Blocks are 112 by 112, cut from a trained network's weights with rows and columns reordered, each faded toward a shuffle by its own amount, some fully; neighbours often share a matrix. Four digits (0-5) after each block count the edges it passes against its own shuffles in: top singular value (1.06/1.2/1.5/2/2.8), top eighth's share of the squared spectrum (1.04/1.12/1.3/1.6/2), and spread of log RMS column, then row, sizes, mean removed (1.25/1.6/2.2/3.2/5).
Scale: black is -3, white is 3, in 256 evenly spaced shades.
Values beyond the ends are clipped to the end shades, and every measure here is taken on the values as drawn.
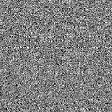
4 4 1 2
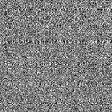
4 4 1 3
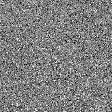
2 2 0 1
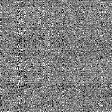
3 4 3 2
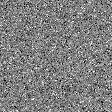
0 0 0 0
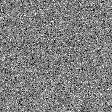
0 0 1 0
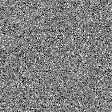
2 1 1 0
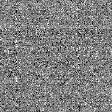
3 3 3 1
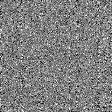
2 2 2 0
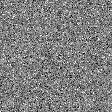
1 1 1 0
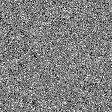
0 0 0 0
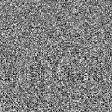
3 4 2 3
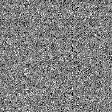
2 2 2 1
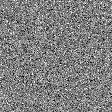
0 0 0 0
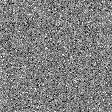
0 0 0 0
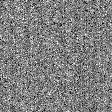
2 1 0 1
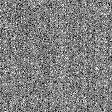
2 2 0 1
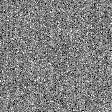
1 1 0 0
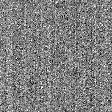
2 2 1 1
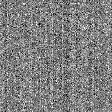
3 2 1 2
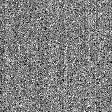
2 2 0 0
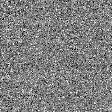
1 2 1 1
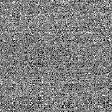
3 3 3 2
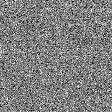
1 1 1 0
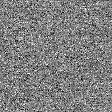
1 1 1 0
